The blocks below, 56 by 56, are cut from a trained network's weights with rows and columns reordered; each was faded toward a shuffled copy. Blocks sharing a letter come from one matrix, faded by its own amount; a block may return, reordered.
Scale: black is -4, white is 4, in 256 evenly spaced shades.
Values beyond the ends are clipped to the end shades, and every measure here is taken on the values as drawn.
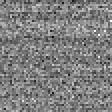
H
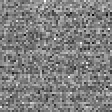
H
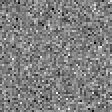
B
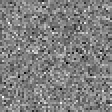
B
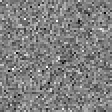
B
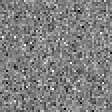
B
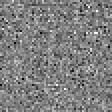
B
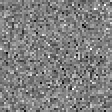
B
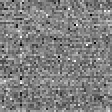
H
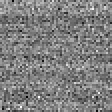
H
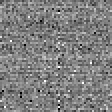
H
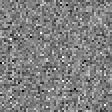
B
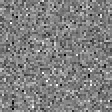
B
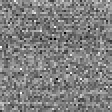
H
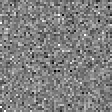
B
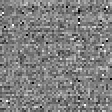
H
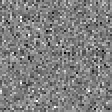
B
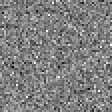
B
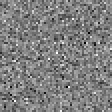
B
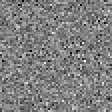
B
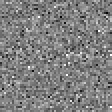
B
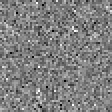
B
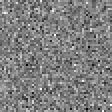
B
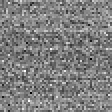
H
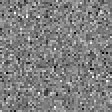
B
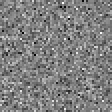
B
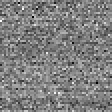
H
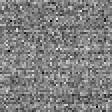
H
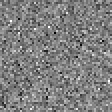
B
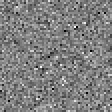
B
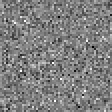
B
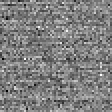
H
